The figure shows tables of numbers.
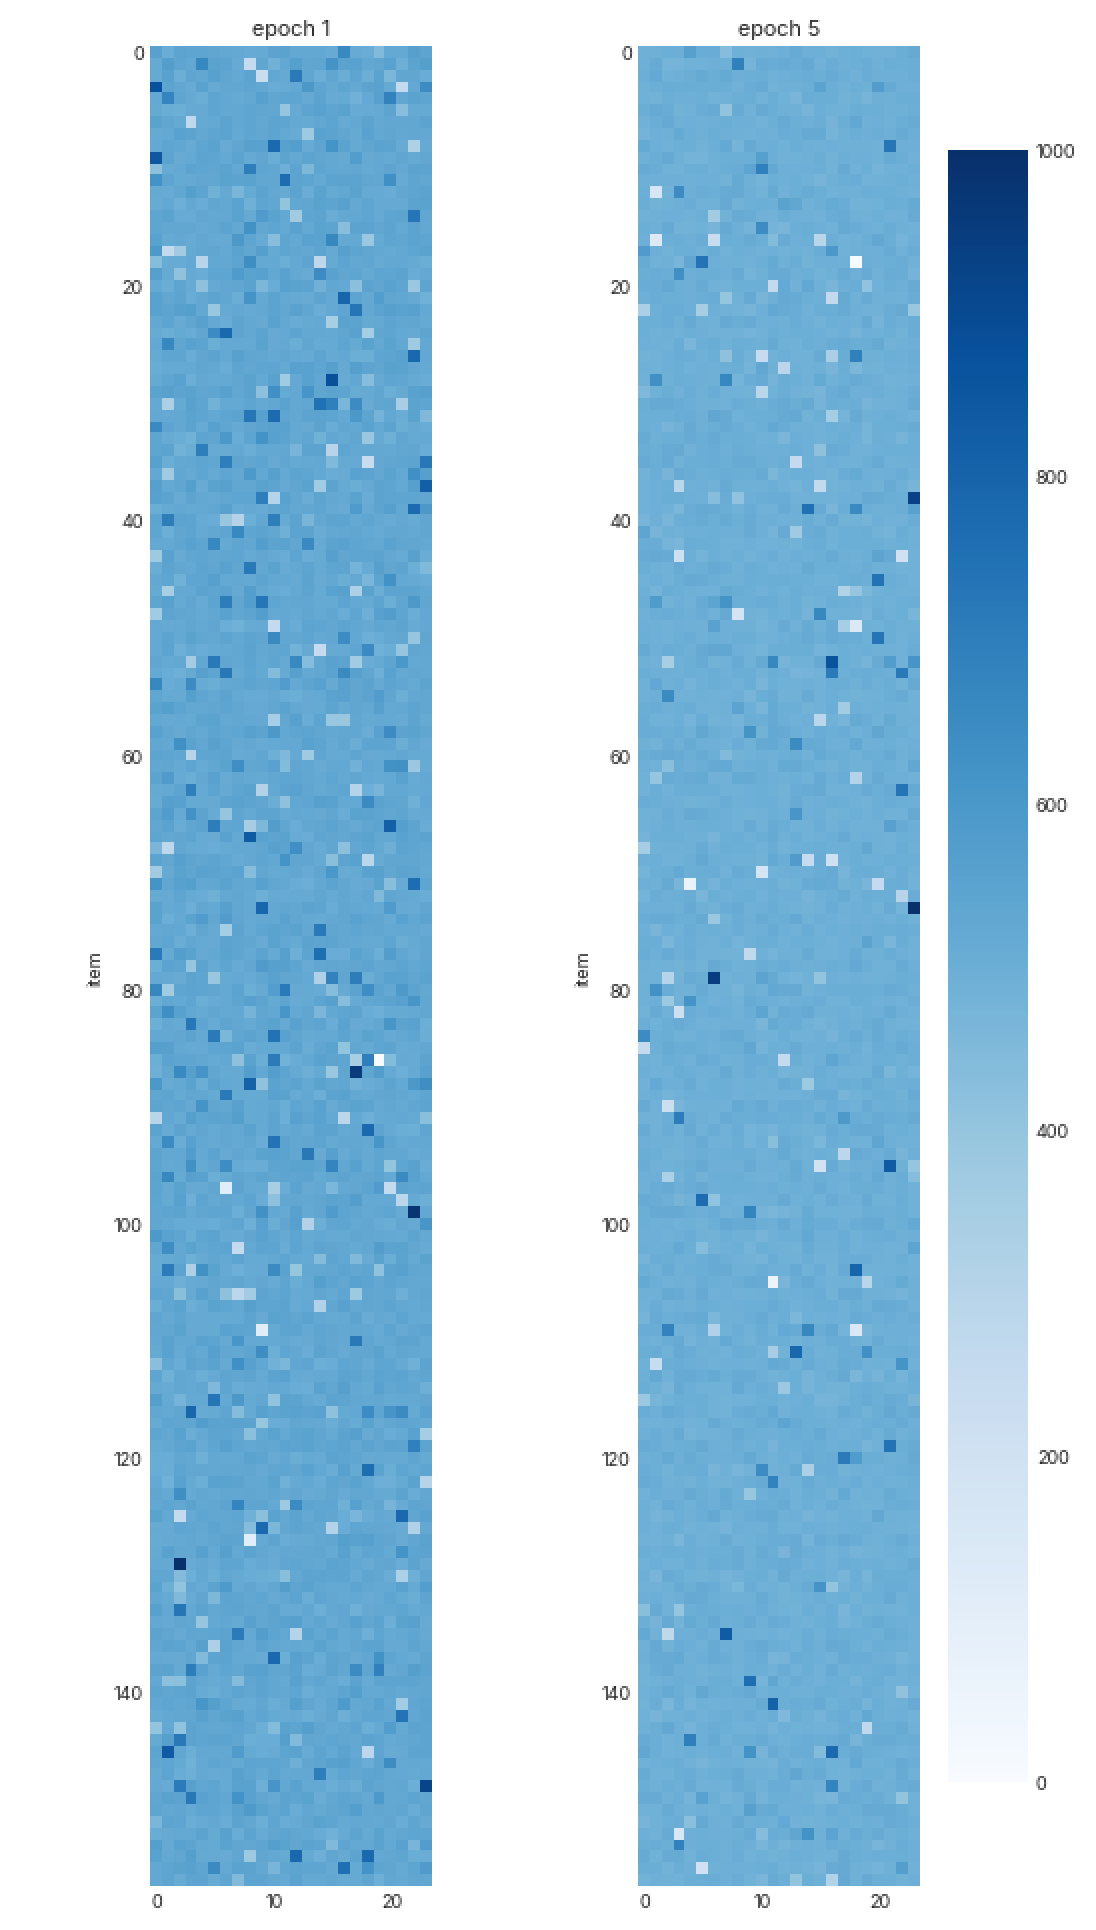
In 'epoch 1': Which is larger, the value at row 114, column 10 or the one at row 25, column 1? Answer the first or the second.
the second
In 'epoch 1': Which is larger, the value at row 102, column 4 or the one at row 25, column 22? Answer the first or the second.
the first
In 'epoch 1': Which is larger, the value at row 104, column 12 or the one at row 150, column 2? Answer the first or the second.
the second
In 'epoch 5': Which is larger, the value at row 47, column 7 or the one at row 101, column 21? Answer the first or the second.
the first
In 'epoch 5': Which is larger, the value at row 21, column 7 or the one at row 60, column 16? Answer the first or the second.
the second
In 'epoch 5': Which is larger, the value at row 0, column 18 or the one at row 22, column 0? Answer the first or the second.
the first
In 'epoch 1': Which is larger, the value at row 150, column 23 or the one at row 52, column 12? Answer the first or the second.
the second
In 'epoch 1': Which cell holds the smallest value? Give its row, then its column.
86, 19
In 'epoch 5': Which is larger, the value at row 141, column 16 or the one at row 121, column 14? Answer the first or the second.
the first
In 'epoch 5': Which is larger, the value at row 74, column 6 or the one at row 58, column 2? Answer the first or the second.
the second
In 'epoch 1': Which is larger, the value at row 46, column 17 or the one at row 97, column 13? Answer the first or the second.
the second
